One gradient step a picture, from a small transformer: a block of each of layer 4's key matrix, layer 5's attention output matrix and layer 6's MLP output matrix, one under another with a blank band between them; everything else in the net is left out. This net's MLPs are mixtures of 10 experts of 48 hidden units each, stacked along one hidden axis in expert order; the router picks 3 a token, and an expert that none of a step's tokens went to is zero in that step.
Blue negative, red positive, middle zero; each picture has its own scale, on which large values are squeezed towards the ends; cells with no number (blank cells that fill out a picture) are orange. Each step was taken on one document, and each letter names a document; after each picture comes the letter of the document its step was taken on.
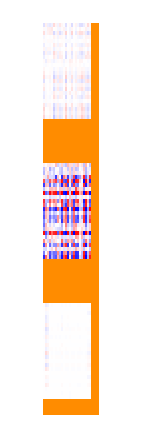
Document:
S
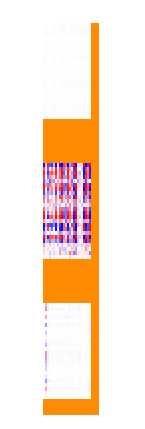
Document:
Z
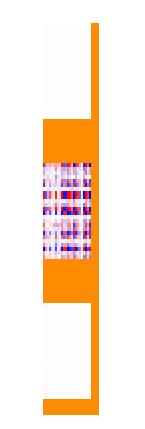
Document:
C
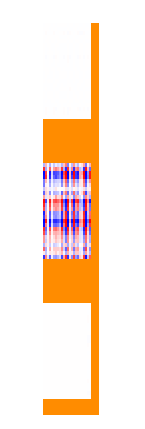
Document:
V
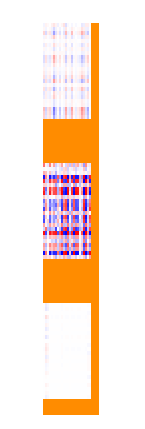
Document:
S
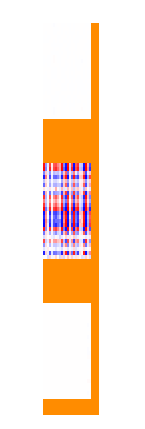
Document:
V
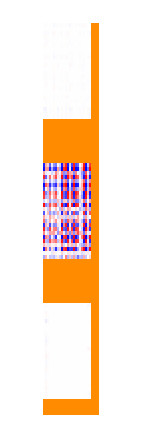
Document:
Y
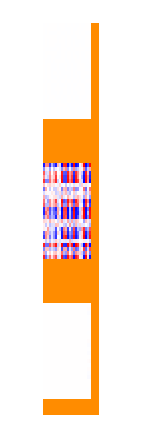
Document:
Y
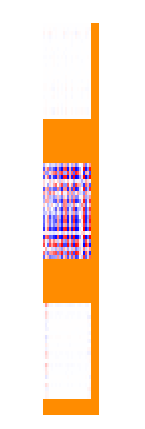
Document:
Y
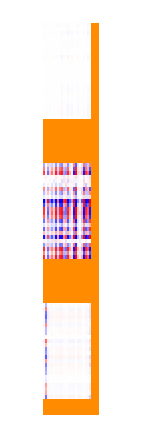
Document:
Z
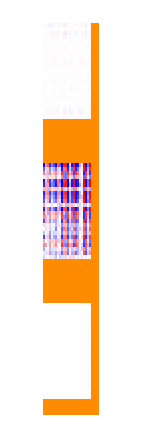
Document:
Y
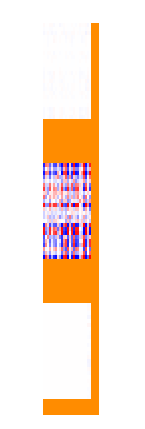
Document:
Y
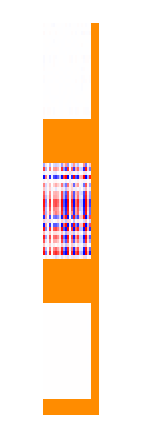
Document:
V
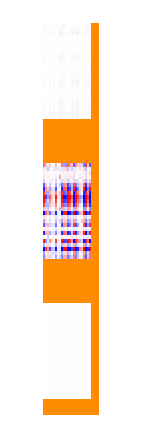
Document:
C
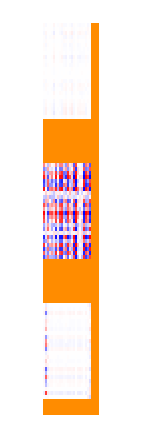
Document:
Z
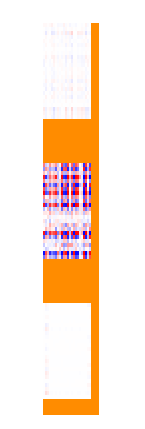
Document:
S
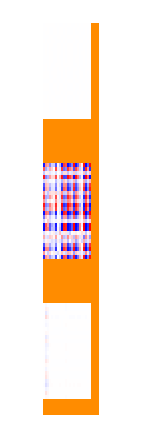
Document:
C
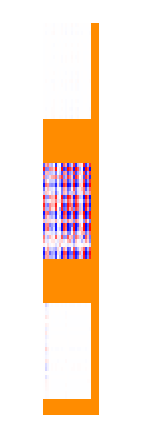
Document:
C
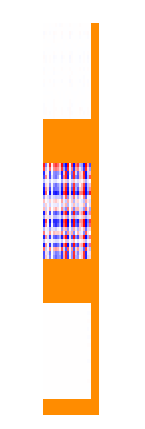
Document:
V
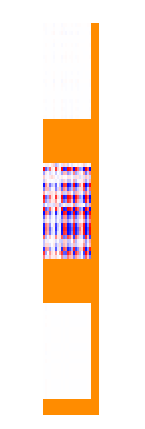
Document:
C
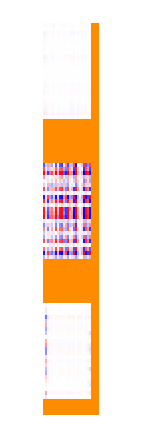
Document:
Z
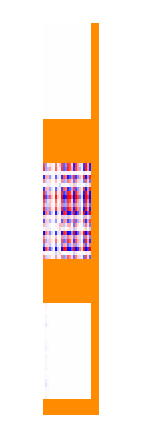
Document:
C
